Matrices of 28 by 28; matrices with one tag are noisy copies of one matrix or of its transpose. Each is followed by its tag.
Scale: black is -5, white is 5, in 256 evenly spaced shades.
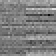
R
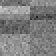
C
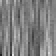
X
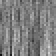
X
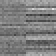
R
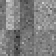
C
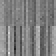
R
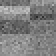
C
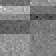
C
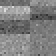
C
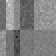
C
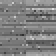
R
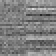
R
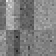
C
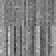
R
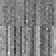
R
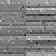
R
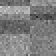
C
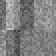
C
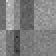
C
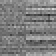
R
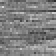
X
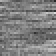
X
